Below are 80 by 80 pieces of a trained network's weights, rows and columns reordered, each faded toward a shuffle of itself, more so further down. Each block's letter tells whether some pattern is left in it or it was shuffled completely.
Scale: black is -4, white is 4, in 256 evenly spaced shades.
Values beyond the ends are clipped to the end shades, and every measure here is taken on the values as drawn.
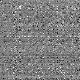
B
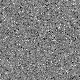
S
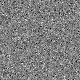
S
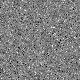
S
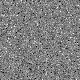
S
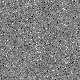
S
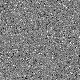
S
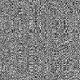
B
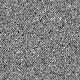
S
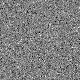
S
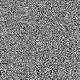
B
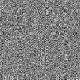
B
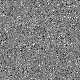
S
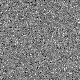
S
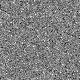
S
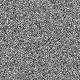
S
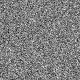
S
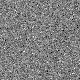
S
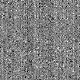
B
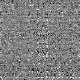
B
